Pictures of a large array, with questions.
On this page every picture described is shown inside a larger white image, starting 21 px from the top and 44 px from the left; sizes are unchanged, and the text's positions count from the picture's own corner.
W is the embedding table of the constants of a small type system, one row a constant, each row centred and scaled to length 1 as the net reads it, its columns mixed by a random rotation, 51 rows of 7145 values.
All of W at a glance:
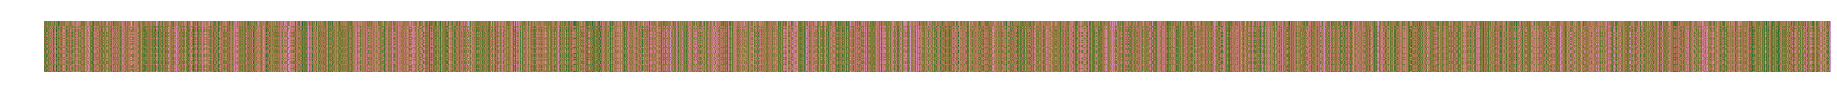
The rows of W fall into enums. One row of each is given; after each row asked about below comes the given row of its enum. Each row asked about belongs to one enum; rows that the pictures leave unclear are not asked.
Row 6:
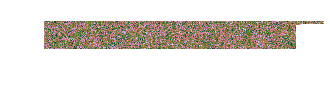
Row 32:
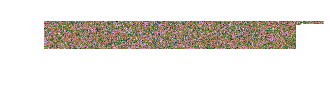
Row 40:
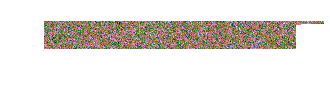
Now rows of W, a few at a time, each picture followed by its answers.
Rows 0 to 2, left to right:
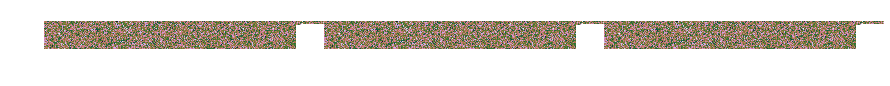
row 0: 32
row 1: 32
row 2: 32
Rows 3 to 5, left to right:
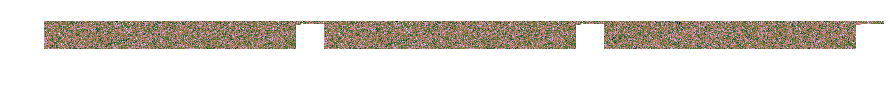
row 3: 32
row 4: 32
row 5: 40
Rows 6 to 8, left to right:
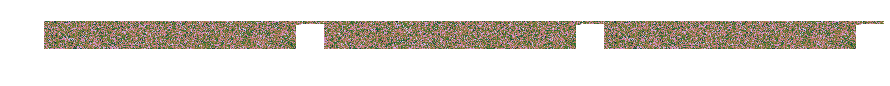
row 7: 32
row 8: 6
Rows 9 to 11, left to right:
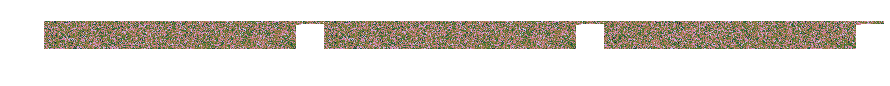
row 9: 6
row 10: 6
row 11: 40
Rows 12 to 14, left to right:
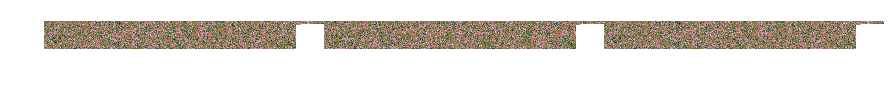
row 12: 40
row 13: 6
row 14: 40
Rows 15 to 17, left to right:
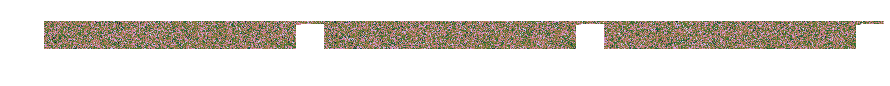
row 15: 40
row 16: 6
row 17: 32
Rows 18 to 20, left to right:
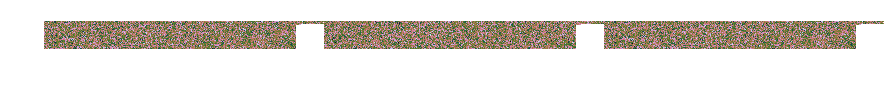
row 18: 6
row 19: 40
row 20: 6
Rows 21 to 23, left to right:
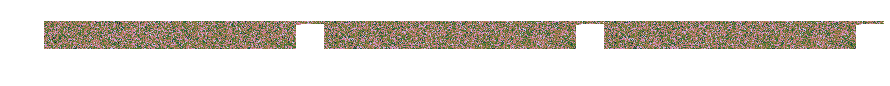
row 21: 40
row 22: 6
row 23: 6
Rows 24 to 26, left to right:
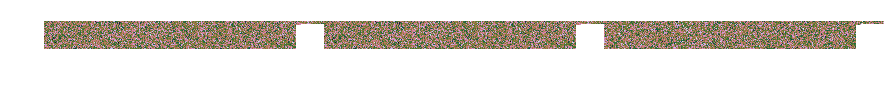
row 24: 40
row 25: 40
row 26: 32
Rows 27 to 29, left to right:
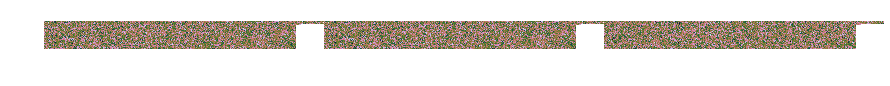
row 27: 6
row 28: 6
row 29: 40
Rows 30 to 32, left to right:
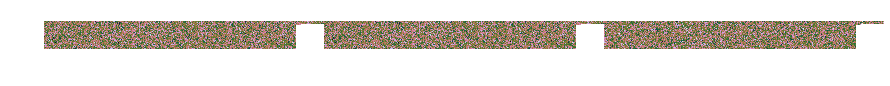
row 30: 40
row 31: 40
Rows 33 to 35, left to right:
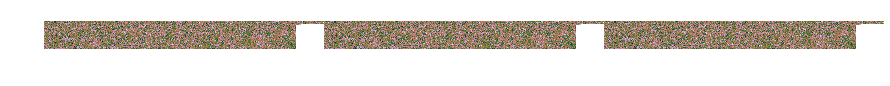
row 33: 6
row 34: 6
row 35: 6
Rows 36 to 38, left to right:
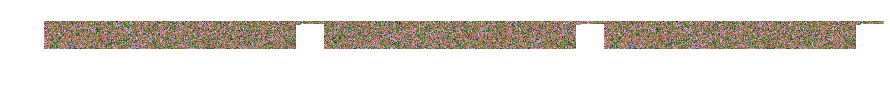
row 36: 32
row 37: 40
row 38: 32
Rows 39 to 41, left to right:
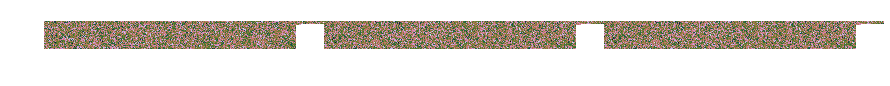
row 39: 6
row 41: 40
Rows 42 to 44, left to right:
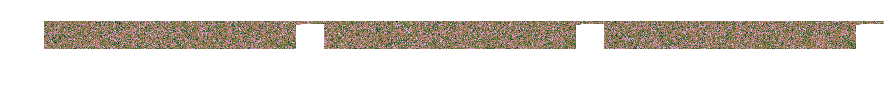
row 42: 40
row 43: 32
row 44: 6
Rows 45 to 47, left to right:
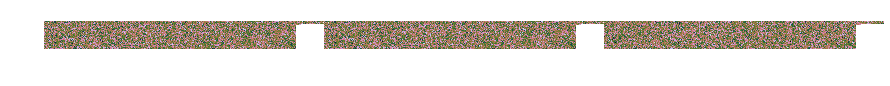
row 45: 6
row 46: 6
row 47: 40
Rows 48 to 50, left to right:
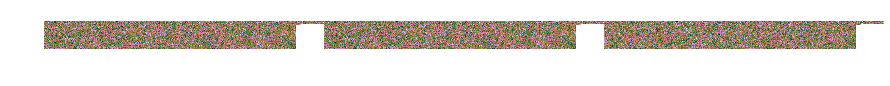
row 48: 6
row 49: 6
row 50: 32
